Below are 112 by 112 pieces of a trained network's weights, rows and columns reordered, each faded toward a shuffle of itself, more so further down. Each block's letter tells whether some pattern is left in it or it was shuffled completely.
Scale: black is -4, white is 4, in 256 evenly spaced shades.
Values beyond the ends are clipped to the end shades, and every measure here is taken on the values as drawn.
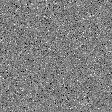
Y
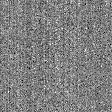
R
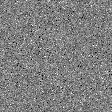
Y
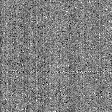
R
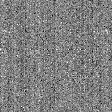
R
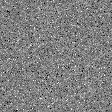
Y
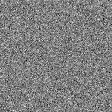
R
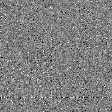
R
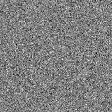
R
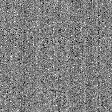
R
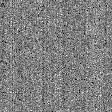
R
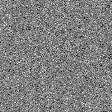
R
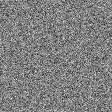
Y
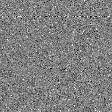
R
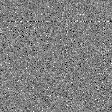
R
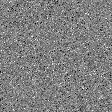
Y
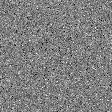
Y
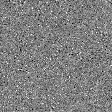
Y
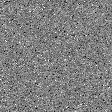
Y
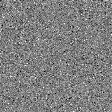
R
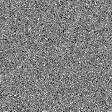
R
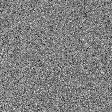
R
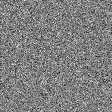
Y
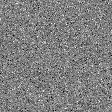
Y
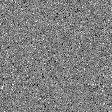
R
